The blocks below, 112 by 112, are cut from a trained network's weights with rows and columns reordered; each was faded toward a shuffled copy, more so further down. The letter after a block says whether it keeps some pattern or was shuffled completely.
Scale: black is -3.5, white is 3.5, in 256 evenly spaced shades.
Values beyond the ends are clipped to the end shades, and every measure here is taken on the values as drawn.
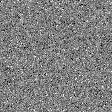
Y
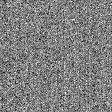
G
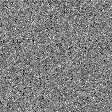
Y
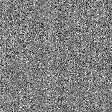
G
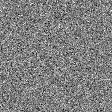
Y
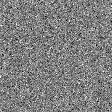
Y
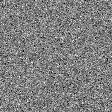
Y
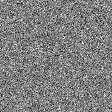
G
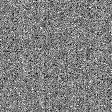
G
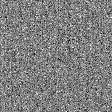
G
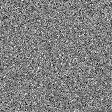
G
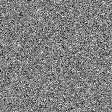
Y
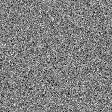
G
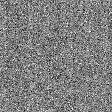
G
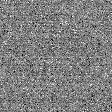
G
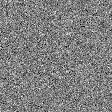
Y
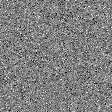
Y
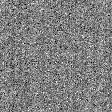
G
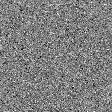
Y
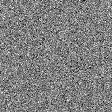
G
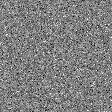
Y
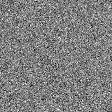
G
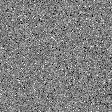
Y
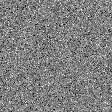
Y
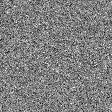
Y
